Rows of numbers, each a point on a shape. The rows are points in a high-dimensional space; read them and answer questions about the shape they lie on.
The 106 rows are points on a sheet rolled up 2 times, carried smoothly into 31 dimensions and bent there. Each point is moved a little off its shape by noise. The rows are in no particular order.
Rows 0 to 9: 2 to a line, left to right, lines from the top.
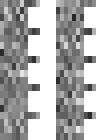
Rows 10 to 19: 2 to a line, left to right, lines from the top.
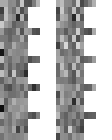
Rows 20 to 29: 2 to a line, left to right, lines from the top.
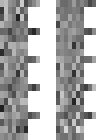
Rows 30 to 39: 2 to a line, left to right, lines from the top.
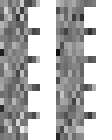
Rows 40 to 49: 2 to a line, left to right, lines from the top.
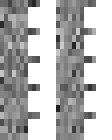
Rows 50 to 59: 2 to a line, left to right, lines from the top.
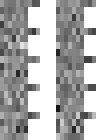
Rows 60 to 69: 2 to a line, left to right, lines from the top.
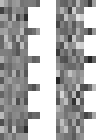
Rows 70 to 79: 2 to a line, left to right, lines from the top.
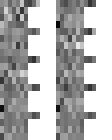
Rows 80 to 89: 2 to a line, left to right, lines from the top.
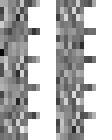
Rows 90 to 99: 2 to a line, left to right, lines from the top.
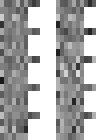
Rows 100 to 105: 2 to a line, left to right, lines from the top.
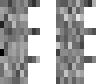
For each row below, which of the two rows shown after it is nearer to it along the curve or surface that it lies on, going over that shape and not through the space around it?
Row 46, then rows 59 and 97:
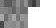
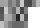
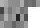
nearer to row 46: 97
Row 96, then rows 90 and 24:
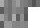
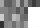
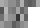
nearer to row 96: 24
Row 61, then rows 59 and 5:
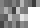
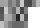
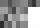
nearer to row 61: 5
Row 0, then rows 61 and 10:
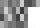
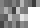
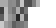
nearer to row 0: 10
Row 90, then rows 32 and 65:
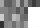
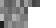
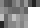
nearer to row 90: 32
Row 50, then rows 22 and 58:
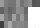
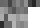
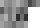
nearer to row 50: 58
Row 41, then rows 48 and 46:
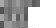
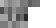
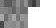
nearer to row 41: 46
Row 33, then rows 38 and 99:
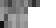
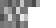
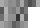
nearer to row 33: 38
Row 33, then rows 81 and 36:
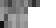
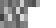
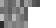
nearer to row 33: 36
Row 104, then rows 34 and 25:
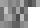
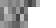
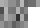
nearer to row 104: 34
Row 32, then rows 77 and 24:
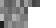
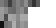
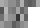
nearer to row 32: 77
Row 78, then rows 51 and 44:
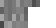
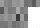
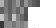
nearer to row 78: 51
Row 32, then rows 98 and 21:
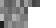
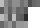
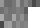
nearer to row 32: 98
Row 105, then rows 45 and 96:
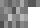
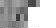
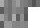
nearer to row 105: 96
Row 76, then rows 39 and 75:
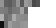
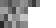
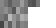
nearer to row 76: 39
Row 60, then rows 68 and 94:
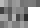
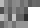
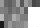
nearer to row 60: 68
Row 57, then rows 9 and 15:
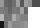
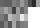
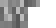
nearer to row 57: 9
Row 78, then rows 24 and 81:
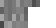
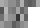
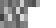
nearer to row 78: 24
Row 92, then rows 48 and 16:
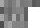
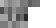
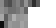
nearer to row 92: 48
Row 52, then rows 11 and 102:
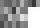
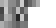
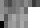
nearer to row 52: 102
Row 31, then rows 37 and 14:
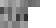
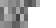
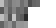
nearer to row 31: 14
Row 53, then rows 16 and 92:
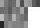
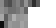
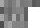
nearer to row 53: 16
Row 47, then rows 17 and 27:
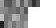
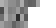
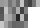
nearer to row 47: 17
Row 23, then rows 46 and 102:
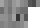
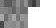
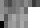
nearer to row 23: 46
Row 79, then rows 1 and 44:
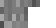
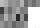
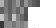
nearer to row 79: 1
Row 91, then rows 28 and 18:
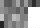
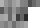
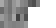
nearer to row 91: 28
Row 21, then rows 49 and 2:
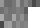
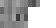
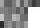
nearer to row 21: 49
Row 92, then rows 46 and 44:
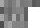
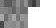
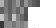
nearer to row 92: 46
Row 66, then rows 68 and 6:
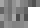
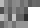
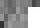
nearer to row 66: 6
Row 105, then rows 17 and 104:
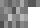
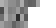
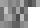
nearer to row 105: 104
